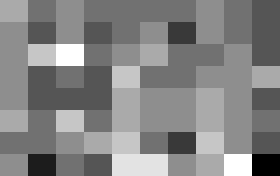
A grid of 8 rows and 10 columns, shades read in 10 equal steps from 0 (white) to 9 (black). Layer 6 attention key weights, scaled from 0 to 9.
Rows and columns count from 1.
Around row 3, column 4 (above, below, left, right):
6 6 0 4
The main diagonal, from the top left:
3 6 0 6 3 4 7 3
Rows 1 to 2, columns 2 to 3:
5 4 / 6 4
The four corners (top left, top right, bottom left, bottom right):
3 6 4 9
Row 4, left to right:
4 6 5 6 2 5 5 4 4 3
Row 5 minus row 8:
0 -2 1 0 2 3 0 0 4 -3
